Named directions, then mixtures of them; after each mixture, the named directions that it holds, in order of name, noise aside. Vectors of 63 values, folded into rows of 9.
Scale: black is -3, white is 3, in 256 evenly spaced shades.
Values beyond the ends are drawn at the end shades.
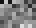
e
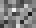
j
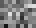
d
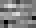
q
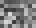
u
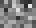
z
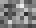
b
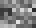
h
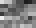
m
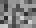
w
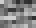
m, q, u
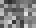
u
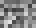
u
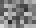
b, j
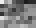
m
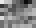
m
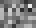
h, w, z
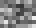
b, h, q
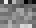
e, m, z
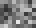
b, h, w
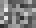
w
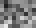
q, w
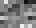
e, m
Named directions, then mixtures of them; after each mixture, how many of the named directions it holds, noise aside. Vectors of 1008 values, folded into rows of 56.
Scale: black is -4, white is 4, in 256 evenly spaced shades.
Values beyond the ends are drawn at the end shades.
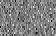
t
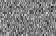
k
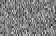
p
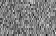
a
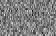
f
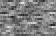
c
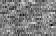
three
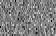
one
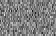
one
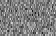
one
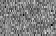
three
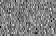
two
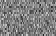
one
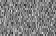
two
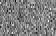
three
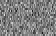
one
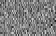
one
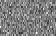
two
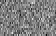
two
